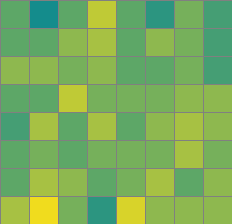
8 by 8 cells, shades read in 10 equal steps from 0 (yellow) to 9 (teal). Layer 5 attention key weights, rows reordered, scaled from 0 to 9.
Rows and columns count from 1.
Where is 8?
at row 1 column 6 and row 8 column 4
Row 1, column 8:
7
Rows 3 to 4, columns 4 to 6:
4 6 6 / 5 5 5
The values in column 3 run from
2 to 6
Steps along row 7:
down up up down down up down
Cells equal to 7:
4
